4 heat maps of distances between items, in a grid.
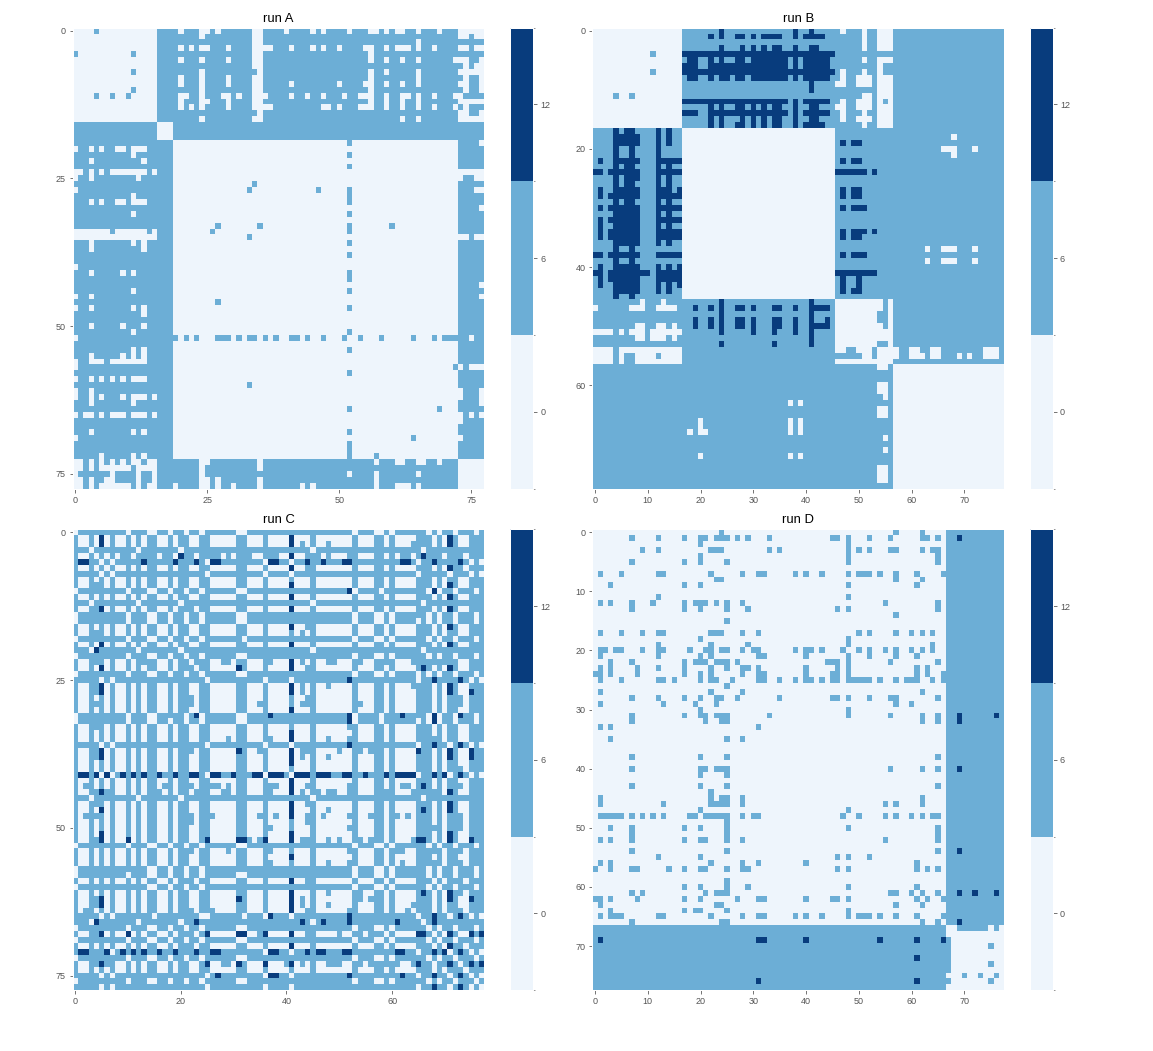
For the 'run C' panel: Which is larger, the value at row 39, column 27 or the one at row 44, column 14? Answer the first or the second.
the second
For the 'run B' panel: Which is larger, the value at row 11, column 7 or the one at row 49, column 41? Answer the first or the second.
the second
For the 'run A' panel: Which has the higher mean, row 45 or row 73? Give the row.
73
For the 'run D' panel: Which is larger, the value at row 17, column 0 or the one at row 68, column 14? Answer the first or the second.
the second
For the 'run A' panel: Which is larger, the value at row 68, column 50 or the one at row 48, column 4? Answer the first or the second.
the second
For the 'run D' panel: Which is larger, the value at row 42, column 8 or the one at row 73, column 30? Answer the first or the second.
the second
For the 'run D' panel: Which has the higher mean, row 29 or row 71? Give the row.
71
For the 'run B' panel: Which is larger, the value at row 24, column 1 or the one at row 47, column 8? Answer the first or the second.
the first
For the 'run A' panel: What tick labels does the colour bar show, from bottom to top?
0, 6, 12
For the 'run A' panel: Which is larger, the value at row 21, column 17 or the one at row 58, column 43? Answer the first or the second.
the first
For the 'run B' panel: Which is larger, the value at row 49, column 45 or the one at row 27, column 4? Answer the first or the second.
the second
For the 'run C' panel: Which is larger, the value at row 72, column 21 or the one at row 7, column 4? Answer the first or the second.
the second
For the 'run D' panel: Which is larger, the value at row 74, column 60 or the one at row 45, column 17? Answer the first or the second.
the first
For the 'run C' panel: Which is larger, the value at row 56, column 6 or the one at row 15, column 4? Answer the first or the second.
the second
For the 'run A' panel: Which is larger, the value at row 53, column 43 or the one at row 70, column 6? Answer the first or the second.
the second
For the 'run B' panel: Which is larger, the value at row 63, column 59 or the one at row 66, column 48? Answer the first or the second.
the second
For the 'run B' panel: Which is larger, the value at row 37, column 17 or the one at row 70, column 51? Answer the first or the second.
the second
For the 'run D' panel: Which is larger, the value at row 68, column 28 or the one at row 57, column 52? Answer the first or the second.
the first
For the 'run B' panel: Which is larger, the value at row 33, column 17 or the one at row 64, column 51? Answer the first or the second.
the second
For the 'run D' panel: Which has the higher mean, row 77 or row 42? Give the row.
77
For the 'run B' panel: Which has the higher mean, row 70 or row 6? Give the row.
6
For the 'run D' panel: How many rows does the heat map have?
78
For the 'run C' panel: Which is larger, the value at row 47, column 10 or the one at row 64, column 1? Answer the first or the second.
the first
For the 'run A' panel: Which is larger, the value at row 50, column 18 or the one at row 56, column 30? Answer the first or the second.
the first
